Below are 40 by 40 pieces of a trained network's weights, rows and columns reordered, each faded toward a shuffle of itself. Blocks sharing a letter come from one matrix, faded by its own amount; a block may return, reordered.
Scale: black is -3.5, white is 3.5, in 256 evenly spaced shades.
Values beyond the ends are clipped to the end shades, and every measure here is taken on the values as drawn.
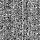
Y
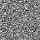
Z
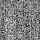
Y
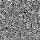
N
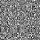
Z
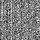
Y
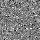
N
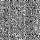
Y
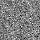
N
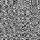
Z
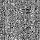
Y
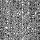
Y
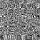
Z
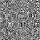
Z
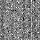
Y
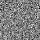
N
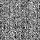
Y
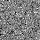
N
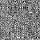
Z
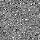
N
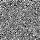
N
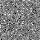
N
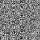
Z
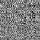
Z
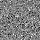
N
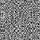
Z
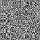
Z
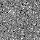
N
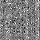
Y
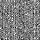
Y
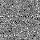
N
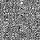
Z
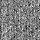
Y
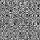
Z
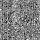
Y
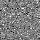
N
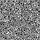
N
